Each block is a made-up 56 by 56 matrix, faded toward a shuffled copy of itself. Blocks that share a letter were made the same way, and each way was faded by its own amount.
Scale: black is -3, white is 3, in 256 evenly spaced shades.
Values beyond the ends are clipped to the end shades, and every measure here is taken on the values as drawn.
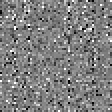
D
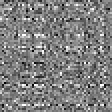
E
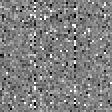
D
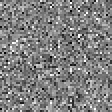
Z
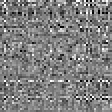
E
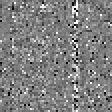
D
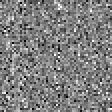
Z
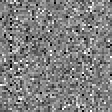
Z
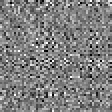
E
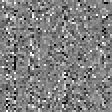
D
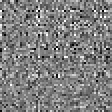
E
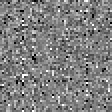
D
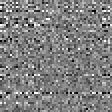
E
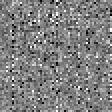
D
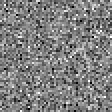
Z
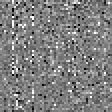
D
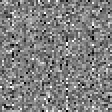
Z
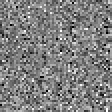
Z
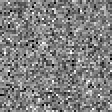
Z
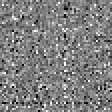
D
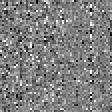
D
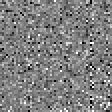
D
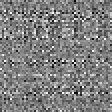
E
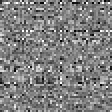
E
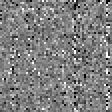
D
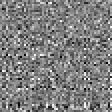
E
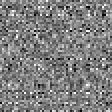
E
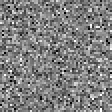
Z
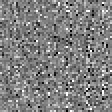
D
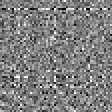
E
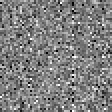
Z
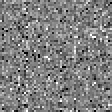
D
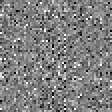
D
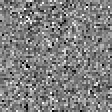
Z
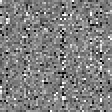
D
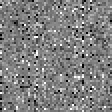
D
